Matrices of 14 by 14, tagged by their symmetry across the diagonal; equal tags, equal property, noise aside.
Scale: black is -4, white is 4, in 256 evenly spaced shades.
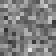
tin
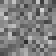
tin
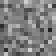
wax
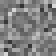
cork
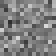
tin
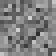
cork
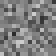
wax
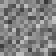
cork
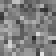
wax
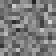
tin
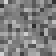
wax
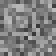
cork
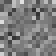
cork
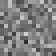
tin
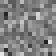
tin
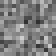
wax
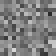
wax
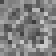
cork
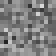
wax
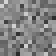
cork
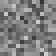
tin
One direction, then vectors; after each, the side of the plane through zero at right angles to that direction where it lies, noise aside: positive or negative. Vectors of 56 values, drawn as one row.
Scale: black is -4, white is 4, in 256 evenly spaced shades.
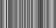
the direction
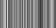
positive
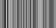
negative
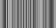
negative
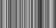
positive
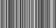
positive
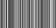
positive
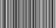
negative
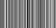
positive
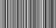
negative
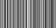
negative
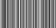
negative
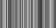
positive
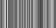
positive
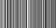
negative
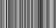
positive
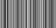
negative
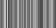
positive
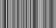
negative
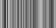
negative
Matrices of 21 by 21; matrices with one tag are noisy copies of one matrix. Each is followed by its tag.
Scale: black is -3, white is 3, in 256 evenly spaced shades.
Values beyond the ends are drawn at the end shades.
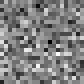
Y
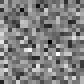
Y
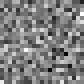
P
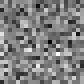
Y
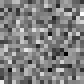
P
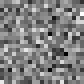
P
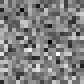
Y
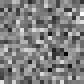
P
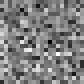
Y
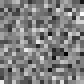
P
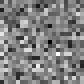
Y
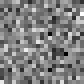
P
